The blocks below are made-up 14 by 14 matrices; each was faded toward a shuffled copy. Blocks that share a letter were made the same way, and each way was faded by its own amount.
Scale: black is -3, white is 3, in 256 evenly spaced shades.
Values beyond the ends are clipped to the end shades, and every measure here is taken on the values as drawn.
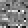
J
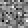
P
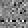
J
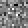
P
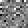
J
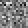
P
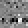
J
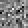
P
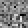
P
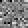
P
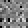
J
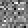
J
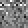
P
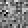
P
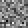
P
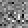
J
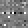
J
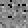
J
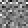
J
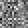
J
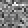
P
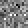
P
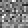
P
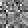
J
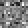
J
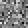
P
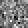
P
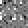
J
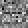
J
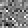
J
